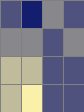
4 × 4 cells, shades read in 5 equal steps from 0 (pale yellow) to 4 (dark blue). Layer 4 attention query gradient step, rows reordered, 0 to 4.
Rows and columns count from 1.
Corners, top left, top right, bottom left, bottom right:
3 3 1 3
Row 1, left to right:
3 4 2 3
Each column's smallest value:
1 0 2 2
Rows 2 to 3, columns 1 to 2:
2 2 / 1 1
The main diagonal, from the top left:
3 2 3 3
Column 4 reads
3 2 3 3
